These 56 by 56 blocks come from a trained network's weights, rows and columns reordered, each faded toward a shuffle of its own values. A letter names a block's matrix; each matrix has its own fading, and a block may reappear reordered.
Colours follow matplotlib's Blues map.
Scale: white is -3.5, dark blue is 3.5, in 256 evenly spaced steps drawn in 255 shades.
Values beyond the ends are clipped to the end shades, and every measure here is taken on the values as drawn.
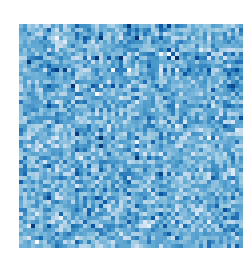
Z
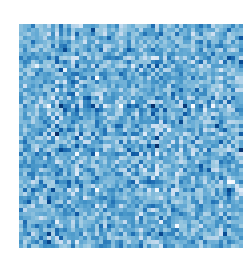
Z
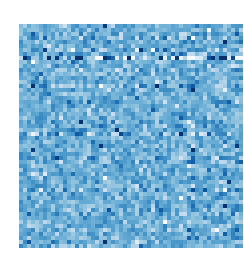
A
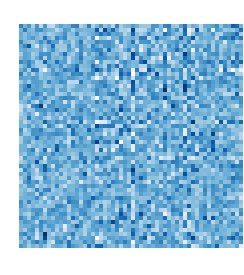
Z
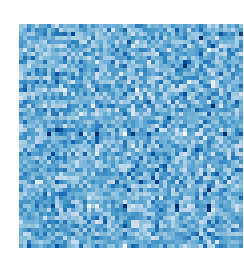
Z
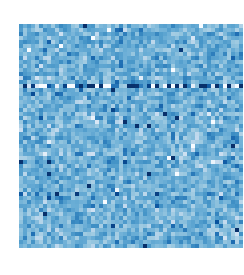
A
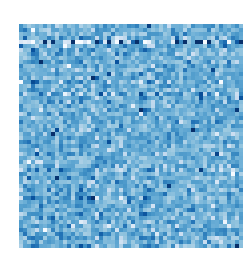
A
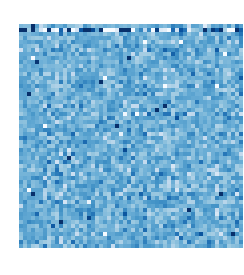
A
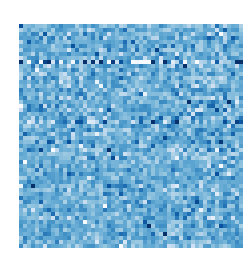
A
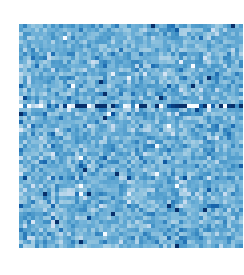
A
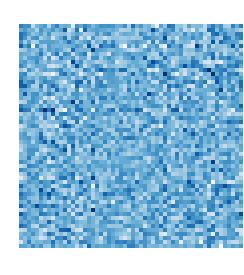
Z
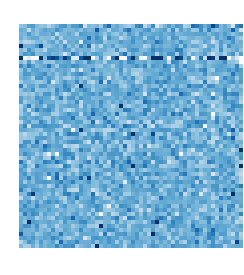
A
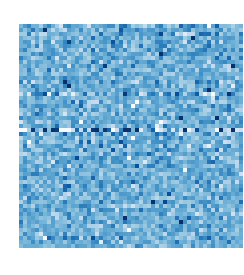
A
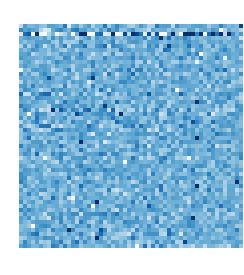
A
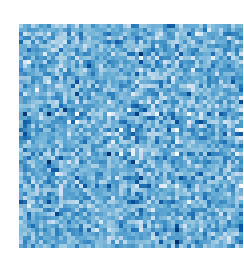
Z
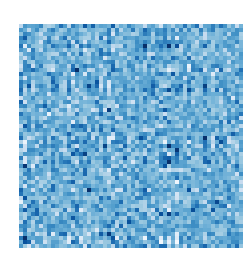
Z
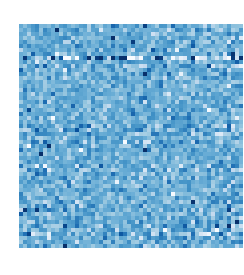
A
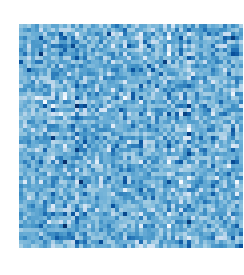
Z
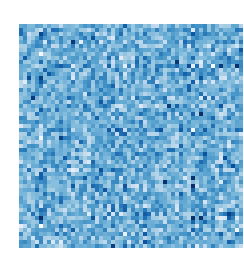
Z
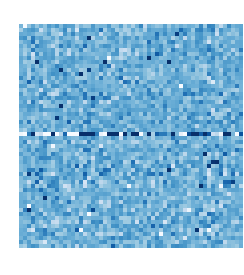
A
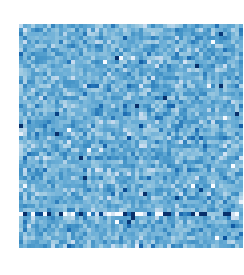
A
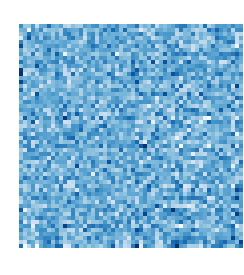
Z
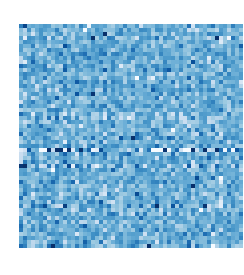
A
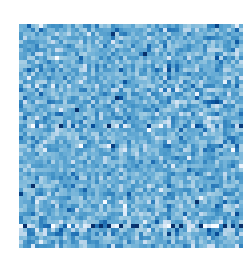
A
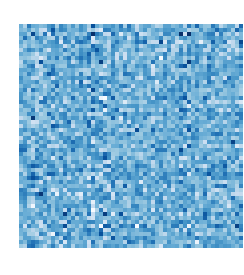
Z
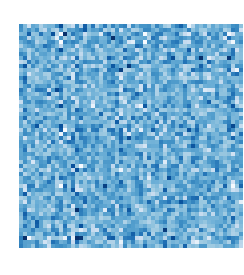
Z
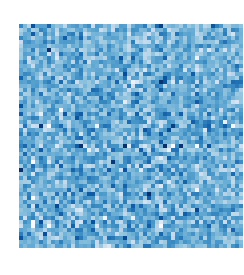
Z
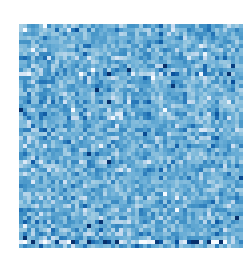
A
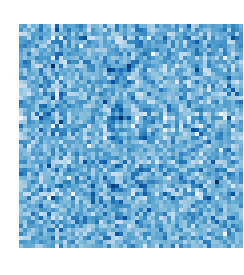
Z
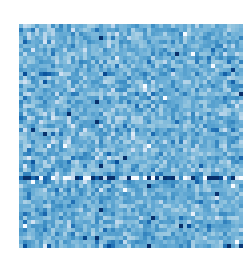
A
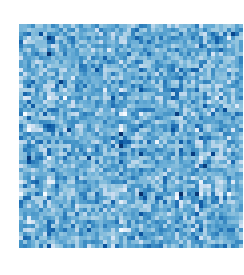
Z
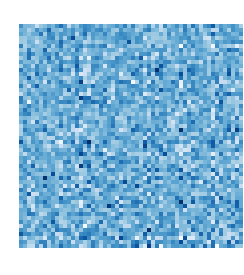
Z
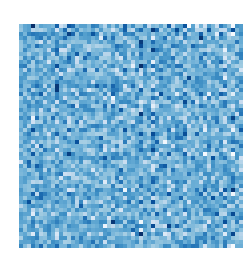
Z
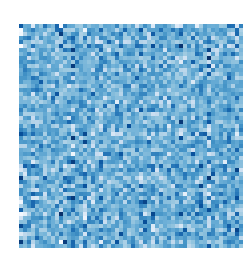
Z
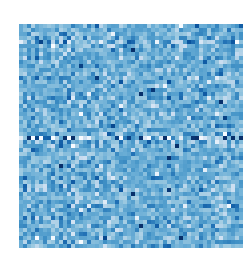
A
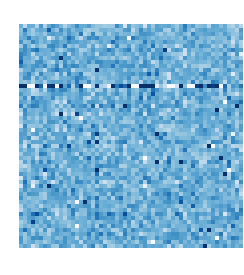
A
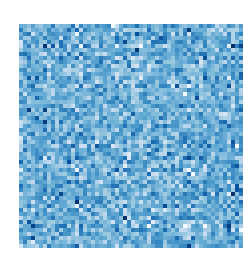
Z
